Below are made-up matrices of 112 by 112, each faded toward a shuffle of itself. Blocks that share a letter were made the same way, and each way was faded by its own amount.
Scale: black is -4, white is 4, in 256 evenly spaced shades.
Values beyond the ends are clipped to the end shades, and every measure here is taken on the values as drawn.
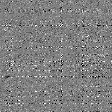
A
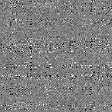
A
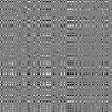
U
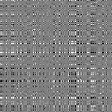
U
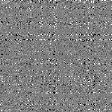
A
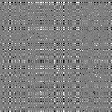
U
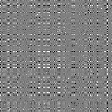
U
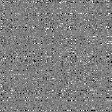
A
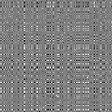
U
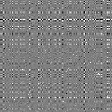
U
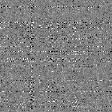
A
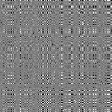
U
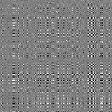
U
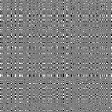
U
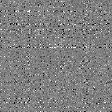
A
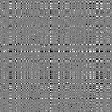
U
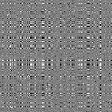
U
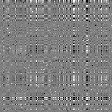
U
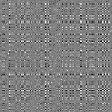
U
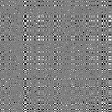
U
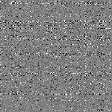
A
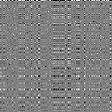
U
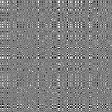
U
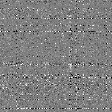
A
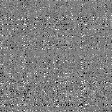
A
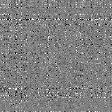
A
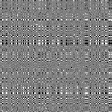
U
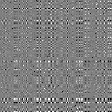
U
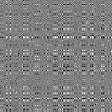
U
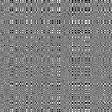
U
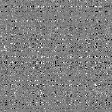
A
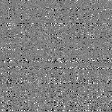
A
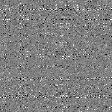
A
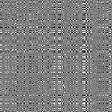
U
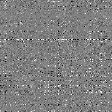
A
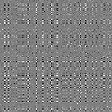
U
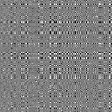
U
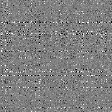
A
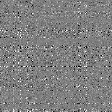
A
